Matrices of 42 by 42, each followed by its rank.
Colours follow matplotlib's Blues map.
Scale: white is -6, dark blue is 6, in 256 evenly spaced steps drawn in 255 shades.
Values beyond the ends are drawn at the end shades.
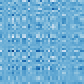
three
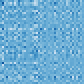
three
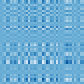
one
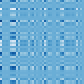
one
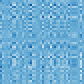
three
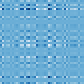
one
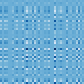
one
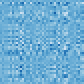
three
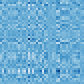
three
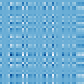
one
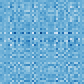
three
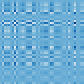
one
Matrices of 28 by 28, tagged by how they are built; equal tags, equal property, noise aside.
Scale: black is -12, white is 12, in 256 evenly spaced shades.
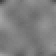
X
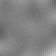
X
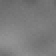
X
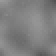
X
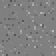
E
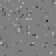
E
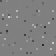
E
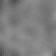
X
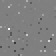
E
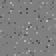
E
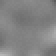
X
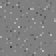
E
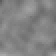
X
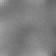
X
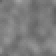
X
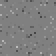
E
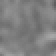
X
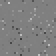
E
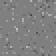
E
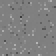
E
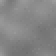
X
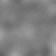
X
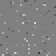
E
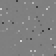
E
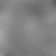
X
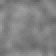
X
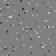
E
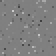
E
